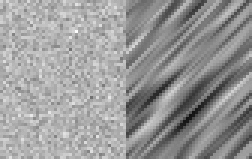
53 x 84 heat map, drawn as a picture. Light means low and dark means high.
The table splits into one row of 2 panels. Panel 1,1: low, fine-grained. Panel 1,2: middling, slanting up to the right, strong in contrast.
